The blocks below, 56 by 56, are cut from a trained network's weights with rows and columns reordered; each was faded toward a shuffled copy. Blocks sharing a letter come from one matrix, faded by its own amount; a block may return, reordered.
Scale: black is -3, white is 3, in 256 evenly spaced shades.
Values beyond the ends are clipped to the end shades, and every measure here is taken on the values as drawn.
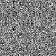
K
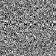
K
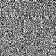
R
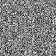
R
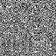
R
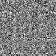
R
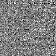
K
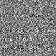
R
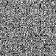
K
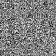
R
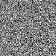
K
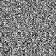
R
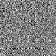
K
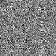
K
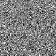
K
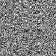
K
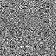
R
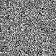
R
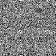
K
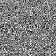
K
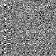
K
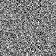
K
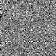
K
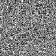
K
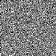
K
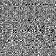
R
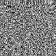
R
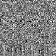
R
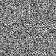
R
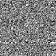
K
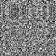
R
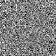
K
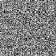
R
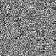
R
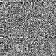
K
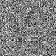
R
